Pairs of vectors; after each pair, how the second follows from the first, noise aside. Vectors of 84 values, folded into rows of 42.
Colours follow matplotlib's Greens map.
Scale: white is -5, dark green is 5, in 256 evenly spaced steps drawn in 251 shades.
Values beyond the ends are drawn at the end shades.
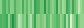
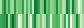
scaled up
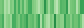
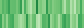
wrapped around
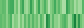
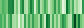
scaled up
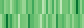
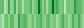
wrapped around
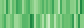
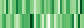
scaled up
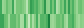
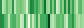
scaled up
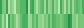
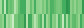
wrapped around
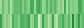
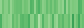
shrunk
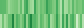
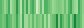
wrapped around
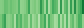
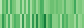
wrapped around
